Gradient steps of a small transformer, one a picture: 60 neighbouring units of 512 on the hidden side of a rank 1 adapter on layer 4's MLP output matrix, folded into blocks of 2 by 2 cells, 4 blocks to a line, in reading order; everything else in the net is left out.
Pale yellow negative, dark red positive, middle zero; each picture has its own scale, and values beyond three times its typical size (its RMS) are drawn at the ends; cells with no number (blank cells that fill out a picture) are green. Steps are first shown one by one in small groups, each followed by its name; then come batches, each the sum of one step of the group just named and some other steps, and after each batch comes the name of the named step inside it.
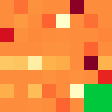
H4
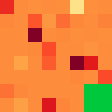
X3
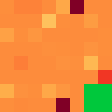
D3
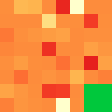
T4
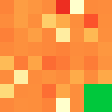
T4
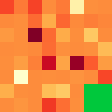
X3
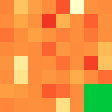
T4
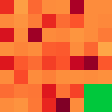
X3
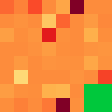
D3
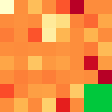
H4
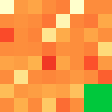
H4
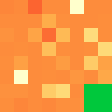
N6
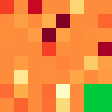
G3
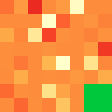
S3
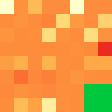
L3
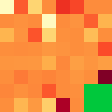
L3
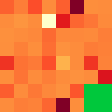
S3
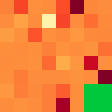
S3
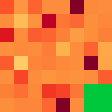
G3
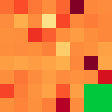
G3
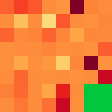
S3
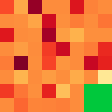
G3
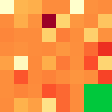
L3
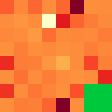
S3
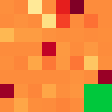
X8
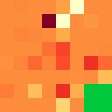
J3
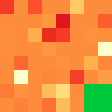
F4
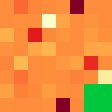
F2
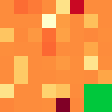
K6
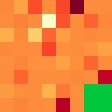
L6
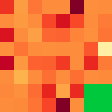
F4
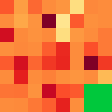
J3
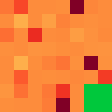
F2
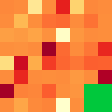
X8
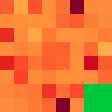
L6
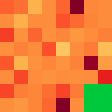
X8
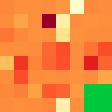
J3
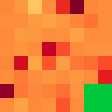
X8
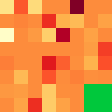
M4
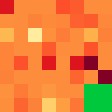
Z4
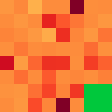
M4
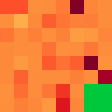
Z4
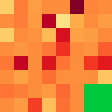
M4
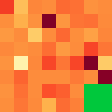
Z4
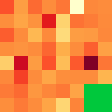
Z4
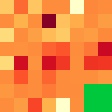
M4
